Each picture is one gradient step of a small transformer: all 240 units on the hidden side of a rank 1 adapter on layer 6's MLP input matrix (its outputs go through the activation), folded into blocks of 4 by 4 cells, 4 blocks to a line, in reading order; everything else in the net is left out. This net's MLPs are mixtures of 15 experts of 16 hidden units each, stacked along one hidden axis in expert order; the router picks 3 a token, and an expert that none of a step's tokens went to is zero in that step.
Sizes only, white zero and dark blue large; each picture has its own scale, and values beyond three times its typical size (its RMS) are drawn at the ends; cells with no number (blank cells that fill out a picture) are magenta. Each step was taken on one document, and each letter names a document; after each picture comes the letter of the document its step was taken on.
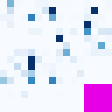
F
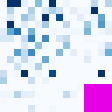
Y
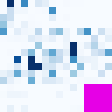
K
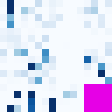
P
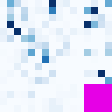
Y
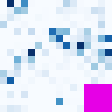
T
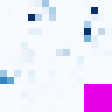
F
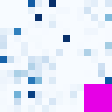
P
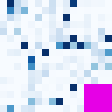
T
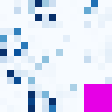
P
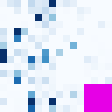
P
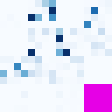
F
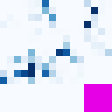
F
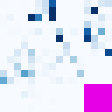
F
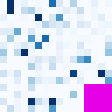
P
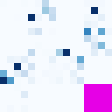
F
